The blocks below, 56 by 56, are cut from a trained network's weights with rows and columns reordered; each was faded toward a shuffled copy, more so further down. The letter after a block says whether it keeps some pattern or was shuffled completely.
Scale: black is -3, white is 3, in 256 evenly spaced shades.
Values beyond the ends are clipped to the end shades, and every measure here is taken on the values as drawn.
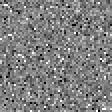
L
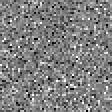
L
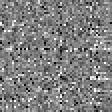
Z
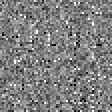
Z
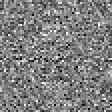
Z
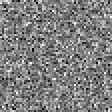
L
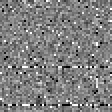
Z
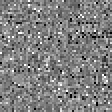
Z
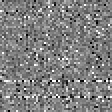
Z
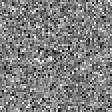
L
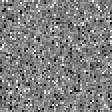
L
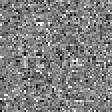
Z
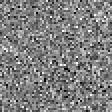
L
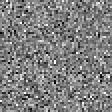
Z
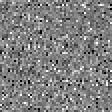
Z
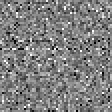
Z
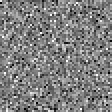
L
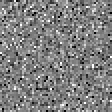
L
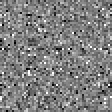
Z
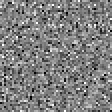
L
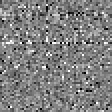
Z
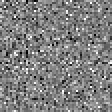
Z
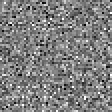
Z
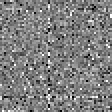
Z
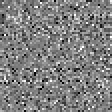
Z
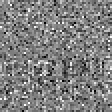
Z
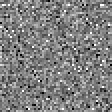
L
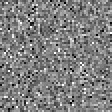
L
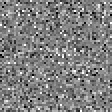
Z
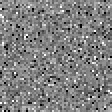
L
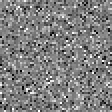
L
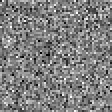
L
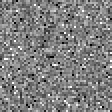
L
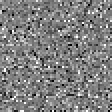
Z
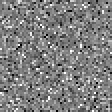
L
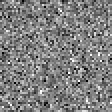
L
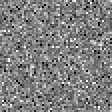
L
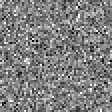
L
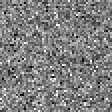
L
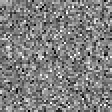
Z
